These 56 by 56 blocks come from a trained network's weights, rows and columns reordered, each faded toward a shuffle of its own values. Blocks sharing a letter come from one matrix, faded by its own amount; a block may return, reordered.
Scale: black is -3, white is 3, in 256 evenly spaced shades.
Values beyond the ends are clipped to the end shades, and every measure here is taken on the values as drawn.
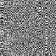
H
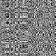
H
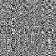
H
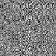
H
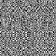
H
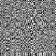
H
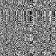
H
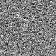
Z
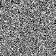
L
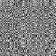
H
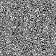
L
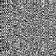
H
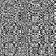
H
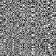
H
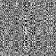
H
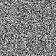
Z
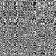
H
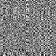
H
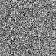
Z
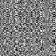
H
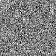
Z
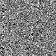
Z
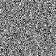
Z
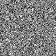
L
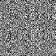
H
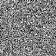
Z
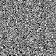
L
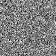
L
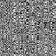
H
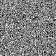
L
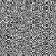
H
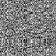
H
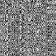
H
